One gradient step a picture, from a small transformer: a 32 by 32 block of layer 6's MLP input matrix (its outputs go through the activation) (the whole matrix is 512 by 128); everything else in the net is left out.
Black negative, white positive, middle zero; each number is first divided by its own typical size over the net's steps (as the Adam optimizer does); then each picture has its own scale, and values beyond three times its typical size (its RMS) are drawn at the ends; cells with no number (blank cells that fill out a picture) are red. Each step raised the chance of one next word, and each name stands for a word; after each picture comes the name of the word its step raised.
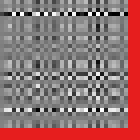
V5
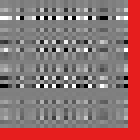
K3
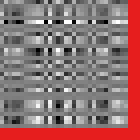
V5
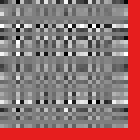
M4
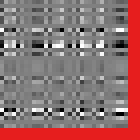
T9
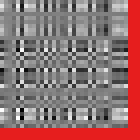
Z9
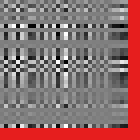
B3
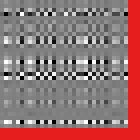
V5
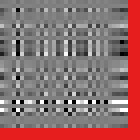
T9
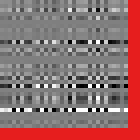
K3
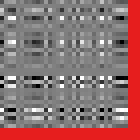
K3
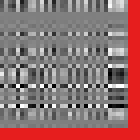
Z9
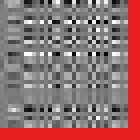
M4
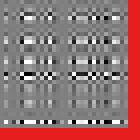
V5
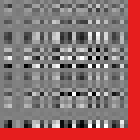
B3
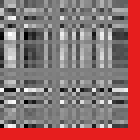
B3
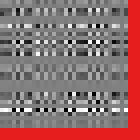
T9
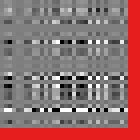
K3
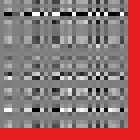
V5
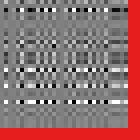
T9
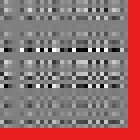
K3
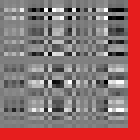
T9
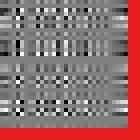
T9
